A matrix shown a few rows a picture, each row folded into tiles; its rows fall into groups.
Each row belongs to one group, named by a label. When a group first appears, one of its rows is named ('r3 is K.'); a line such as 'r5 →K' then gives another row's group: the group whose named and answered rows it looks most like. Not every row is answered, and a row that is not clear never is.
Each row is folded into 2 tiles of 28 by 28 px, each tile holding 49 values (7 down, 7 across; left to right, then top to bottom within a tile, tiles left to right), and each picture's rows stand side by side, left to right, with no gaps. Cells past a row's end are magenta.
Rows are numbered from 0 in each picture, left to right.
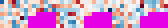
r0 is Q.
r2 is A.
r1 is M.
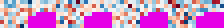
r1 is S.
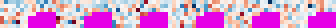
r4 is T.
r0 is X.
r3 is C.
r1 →X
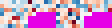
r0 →X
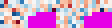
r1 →Q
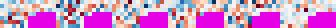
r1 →S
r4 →S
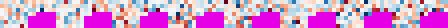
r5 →X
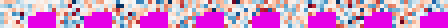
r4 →A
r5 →T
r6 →Q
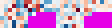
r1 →X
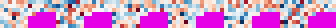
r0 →T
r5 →S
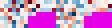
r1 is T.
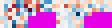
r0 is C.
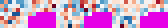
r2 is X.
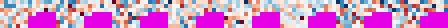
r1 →S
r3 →Q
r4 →X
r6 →Q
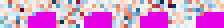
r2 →T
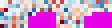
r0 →A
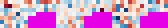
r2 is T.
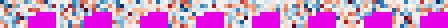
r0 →Q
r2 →Q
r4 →M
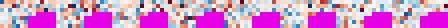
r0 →Q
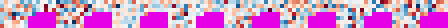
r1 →M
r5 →T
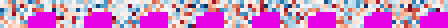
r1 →X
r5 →Q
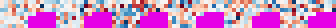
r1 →T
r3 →S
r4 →T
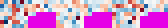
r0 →S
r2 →M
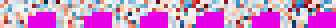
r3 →C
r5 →C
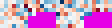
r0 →C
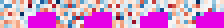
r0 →A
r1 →Q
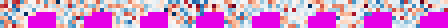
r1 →Q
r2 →M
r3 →M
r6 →A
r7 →C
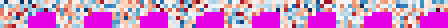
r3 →C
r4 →M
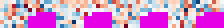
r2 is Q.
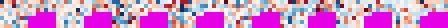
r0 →Q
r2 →Q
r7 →S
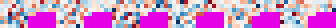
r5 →M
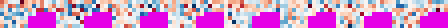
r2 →A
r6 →S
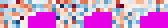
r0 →M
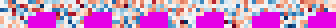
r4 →S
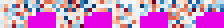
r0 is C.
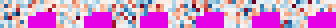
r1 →M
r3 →C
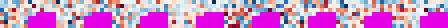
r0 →S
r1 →Q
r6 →Q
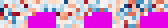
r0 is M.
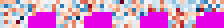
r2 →A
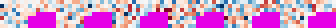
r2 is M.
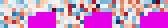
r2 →T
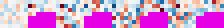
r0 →T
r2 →T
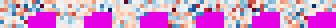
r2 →A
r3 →A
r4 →C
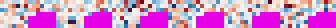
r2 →C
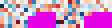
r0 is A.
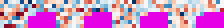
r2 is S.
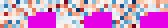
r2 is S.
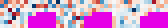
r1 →Q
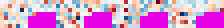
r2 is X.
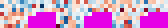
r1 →A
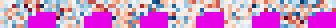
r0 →C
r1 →T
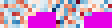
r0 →M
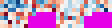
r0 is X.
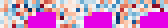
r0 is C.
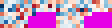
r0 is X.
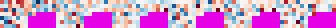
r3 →T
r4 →A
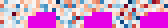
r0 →M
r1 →Q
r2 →S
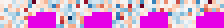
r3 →A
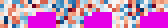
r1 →S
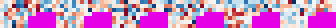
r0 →C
